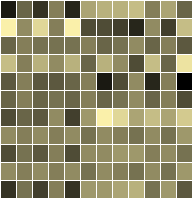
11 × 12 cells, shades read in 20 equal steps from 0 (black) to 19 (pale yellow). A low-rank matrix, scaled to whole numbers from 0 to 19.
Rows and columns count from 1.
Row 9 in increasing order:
6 6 7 9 9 10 10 11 11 11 12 12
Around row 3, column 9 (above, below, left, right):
3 6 9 8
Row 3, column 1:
8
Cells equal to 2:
2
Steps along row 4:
down up down up down up down down up down up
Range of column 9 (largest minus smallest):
12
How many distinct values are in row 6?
5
